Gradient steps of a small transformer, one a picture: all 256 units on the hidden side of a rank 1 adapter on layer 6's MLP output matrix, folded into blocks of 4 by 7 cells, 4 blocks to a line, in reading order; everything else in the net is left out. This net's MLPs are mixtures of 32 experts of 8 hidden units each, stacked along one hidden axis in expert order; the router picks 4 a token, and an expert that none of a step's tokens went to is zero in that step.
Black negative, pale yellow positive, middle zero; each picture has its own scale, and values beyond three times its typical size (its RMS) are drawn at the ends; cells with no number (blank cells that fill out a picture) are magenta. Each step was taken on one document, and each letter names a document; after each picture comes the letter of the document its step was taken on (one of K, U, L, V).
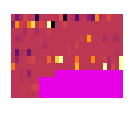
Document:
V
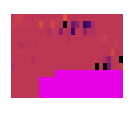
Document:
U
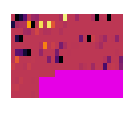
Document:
V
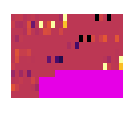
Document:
V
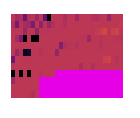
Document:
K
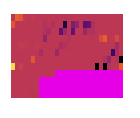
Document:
U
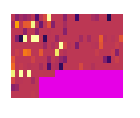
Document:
K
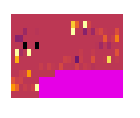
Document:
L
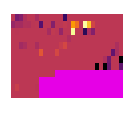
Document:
U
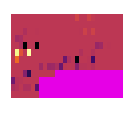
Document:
L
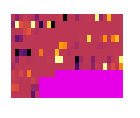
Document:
V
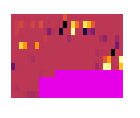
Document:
U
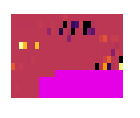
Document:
U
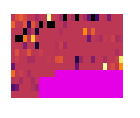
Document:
V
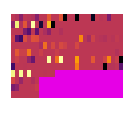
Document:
V
